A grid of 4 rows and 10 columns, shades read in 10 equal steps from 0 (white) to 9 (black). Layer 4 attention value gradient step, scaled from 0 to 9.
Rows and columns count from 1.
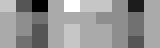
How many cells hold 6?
4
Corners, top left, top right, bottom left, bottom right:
2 3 3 3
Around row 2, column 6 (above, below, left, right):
2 3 3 4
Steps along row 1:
up up down down up same up up down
